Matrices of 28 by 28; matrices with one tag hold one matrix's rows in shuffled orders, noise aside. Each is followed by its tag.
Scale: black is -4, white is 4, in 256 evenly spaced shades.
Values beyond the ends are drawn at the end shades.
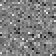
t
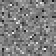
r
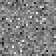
r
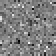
t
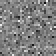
t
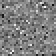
r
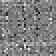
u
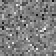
r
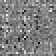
u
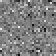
t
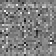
u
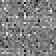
u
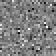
t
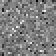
r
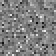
r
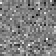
t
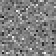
r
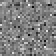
t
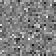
t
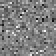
r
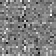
u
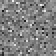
r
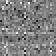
u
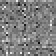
u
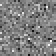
t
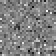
t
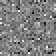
t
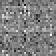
u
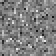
r
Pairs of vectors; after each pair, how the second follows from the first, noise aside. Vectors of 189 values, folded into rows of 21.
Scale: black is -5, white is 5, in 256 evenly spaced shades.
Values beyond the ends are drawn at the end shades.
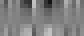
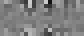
sign-scrambled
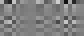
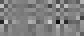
wrapped around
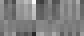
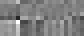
wrapped around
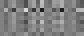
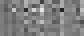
sign-scrambled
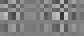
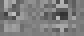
sign-scrambled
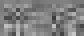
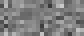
wrapped around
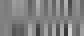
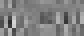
wrapped around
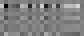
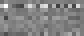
sign-scrambled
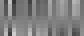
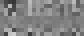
sign-scrambled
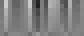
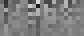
sign-scrambled
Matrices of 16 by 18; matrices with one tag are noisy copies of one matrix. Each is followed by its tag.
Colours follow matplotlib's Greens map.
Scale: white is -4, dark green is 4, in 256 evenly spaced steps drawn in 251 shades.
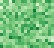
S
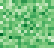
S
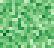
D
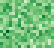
D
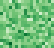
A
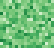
A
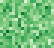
D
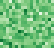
A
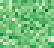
S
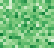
S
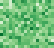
S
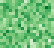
D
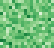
A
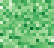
S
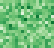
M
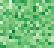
S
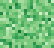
A
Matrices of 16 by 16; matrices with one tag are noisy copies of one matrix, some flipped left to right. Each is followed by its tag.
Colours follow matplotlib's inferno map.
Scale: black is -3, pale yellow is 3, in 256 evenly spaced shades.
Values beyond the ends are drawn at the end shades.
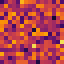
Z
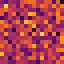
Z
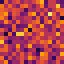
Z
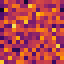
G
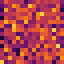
G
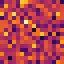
Z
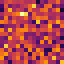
G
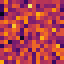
G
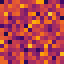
Z
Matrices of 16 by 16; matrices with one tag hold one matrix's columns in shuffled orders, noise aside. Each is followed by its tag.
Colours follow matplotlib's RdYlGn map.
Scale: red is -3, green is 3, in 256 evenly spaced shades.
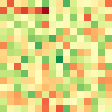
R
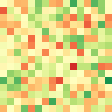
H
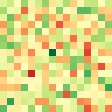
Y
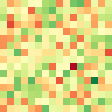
H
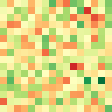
H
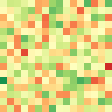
H
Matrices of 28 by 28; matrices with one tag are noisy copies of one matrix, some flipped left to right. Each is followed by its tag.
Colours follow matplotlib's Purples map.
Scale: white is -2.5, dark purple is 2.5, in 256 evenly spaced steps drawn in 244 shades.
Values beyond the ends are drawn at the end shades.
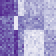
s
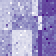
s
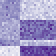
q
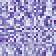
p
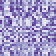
p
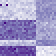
q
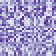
p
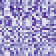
p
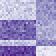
q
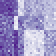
s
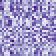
p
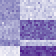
q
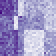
s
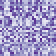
p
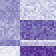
q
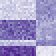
q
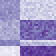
q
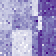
s
